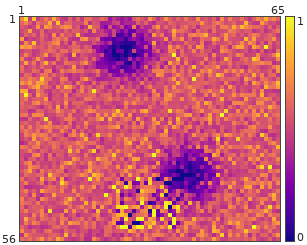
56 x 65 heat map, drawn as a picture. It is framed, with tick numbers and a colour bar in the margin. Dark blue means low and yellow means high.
The ninth with the lowest average is the top middle. Values change most from cell to cell in the bottom middle. An odd patch, rougher than its surroundings, sits in the bottom middle. No single row or column stands out from its neighbours. There are two dips.
